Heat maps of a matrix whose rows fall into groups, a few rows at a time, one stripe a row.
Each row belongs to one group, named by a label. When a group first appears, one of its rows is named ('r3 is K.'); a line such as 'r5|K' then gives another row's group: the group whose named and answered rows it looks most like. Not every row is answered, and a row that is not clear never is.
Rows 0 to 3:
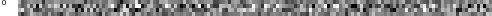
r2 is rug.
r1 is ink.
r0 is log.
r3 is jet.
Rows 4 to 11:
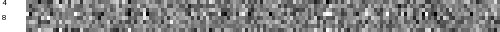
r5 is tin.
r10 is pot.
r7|log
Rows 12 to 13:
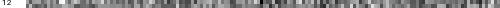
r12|tin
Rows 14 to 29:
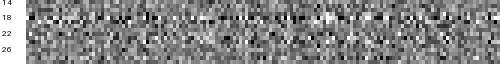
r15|pot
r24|log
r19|rug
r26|rug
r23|ink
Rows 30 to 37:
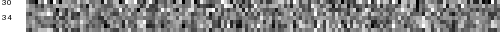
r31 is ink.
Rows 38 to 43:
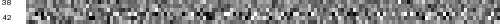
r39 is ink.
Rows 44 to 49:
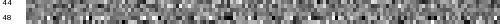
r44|pot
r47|ink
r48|ink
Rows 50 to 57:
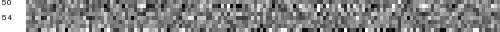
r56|tin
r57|pot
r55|ink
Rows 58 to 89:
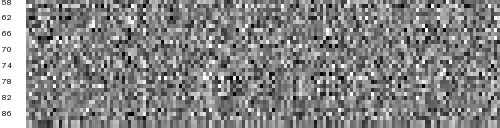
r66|log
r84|log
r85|ink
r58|ink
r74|ink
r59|rug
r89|rug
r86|log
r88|rug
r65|log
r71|rug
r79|tin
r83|log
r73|log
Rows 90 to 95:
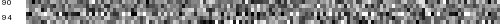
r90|log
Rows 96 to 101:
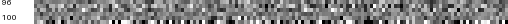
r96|pot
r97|pot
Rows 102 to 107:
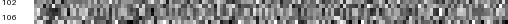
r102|ink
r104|rug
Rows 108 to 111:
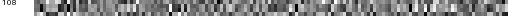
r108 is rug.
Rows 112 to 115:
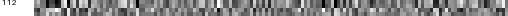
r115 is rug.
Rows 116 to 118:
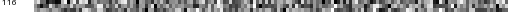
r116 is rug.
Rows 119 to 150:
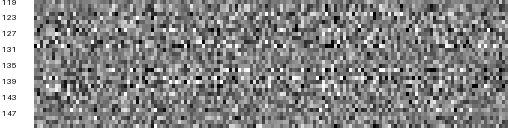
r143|rug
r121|pot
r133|ink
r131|jet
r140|rug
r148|ink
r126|tin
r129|log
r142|tin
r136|pot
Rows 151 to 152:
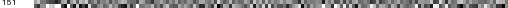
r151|rug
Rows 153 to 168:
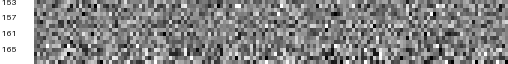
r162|ink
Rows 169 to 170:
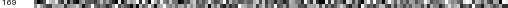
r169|jet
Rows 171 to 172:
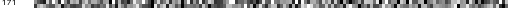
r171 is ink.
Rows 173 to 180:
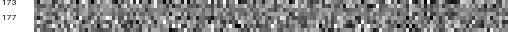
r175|tin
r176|jet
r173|jet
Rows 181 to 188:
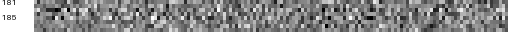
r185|ink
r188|tin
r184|jet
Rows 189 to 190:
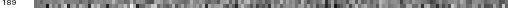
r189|pot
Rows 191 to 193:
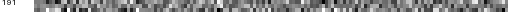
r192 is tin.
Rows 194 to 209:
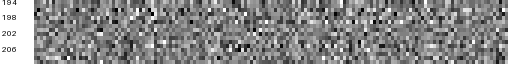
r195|ink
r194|ink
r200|tin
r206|ink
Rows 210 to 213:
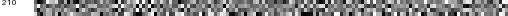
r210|jet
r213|log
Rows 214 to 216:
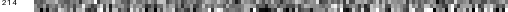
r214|ink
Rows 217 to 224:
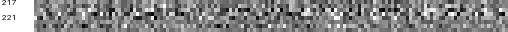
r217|pot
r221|log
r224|log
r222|tin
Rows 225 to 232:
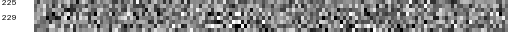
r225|jet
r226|ink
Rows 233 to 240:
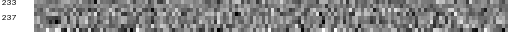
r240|rug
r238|rug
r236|ink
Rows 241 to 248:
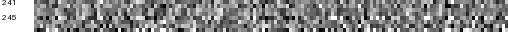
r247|log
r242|jet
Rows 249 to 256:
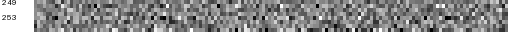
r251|tin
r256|pot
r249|ink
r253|jet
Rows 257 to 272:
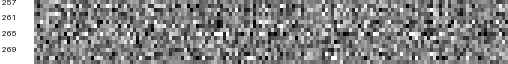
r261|rug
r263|tin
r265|tin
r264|pot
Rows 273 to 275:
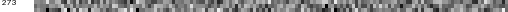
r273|rug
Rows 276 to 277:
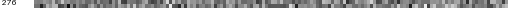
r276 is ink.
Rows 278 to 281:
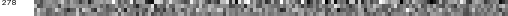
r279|log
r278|pot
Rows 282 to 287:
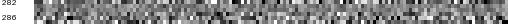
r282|ink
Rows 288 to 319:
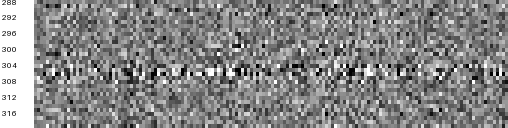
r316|pot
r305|ink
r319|rug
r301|rug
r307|rug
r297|jet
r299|ink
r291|pot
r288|log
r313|ink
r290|tin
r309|pot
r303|rug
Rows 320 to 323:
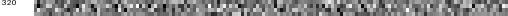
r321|jet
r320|tin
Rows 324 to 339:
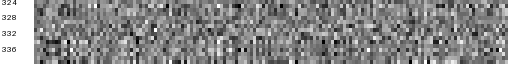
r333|log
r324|pot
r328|ink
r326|jet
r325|ink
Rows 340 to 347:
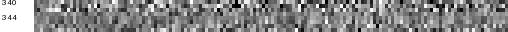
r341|ink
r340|pot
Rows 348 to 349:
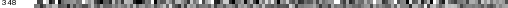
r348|log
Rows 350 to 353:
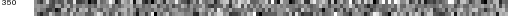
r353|log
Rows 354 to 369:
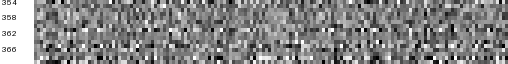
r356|jet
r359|tin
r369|rug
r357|jet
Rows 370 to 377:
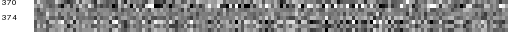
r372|jet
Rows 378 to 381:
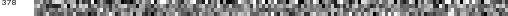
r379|rug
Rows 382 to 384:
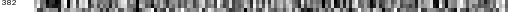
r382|rug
